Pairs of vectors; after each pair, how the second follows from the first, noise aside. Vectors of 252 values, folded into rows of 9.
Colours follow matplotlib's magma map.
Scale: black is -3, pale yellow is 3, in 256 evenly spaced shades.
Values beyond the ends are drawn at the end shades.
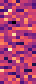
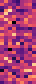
sign-scrambled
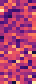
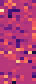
partly zeroed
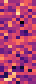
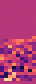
partly zeroed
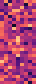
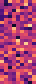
sign-scrambled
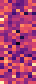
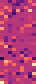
partly zeroed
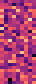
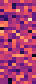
sign-scrambled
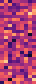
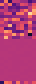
partly zeroed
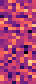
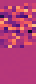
partly zeroed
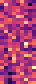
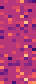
partly zeroed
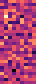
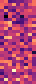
sign-scrambled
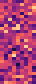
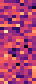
sign-scrambled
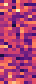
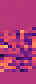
partly zeroed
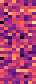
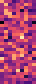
sign-scrambled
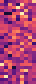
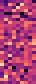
sign-scrambled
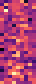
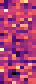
sign-scrambled
